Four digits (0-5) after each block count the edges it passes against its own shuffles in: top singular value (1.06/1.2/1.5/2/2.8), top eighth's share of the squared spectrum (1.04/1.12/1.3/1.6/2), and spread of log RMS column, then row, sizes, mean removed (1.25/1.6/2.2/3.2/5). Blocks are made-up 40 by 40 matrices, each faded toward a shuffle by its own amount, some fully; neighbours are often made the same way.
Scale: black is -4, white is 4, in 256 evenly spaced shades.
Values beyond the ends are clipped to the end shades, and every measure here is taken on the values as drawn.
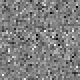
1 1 0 0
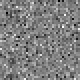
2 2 0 0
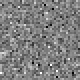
0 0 0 0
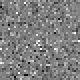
0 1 0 0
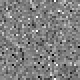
1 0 0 0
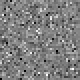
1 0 0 0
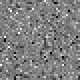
0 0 0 0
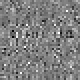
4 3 2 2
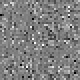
3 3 1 1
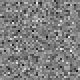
3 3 1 1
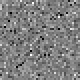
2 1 0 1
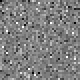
1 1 0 0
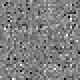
2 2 1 1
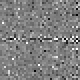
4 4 2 2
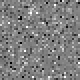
0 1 0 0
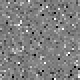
0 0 0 0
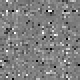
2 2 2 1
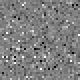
1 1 0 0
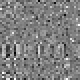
4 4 2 2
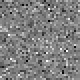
0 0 0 0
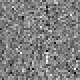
1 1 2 0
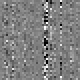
3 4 3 0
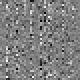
2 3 3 0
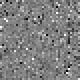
1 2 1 0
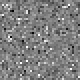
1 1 0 0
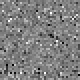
1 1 0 1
